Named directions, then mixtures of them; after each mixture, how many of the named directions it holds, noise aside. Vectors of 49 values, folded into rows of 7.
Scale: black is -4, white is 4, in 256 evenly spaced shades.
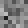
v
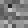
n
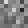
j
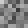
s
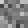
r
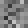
two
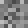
three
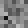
one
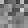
two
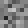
three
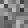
three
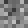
two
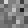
one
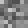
two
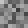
one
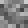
two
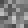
two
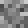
two
